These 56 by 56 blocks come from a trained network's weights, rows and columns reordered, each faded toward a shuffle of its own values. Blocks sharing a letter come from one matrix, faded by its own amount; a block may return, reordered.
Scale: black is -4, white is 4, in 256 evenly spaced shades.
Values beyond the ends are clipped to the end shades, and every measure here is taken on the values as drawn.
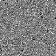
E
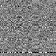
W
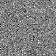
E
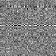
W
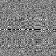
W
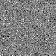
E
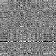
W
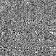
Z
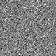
E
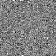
Z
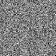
Z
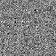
Z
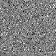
E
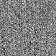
Z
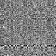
W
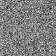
Z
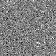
E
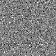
E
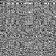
W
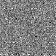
Z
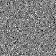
E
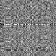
W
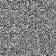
Z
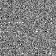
Z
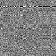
W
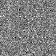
Z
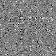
E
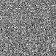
Z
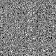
Z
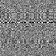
W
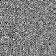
Z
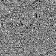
E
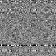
W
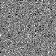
E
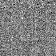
Z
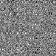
Z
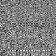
W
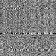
W
